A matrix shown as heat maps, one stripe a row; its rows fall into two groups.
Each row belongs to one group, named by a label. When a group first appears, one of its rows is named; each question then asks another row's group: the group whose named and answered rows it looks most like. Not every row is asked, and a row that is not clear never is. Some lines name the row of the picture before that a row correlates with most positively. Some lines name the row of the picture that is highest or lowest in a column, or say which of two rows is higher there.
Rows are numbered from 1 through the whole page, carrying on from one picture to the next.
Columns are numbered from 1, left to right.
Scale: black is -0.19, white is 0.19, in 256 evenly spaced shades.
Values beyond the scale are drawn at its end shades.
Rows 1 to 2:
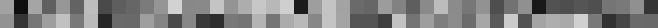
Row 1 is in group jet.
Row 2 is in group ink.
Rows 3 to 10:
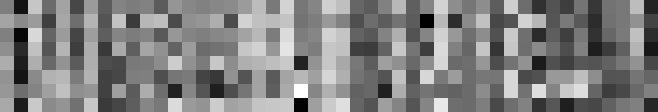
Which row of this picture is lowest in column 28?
9
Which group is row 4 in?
jet
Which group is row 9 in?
ink
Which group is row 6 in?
jet
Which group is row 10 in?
jet
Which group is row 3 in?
jet
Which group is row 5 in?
jet
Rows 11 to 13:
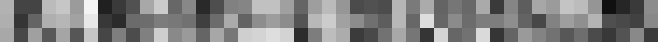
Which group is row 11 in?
ink
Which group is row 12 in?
ink
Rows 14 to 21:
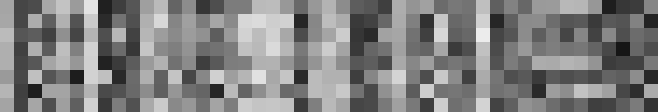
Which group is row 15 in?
jet
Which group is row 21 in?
jet
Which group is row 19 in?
jet
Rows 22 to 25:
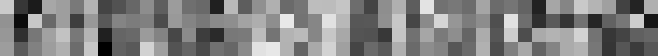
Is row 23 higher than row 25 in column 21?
Yes
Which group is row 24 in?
ink
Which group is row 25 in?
ink
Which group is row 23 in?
jet
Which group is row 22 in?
ink
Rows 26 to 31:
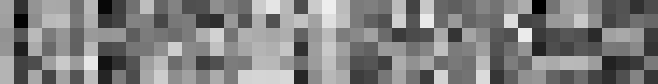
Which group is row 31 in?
jet
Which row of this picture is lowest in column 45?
30
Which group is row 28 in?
jet
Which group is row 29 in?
jet
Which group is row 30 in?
ink
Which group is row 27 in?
ink
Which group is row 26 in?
ink
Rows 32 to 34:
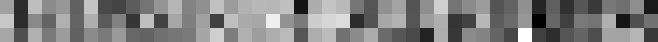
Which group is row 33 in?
jet
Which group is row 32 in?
jet
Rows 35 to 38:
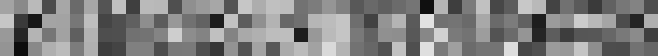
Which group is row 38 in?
ink
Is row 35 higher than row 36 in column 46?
Yes
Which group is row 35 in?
jet
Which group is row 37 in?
jet
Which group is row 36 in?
ink
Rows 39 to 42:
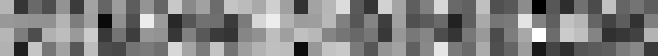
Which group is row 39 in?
jet
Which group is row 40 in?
ink
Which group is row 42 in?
jet
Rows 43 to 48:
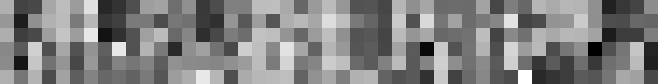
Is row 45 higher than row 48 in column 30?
Yes
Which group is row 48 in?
jet
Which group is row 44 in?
ink
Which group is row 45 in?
ink
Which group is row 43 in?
ink
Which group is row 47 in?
jet
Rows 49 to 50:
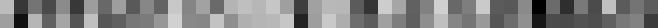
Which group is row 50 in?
jet
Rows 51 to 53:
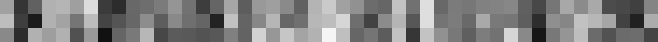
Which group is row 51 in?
ink
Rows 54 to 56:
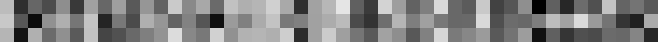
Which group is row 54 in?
jet
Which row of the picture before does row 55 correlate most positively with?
52
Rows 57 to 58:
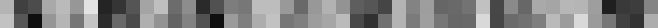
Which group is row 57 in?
ink
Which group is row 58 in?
ink
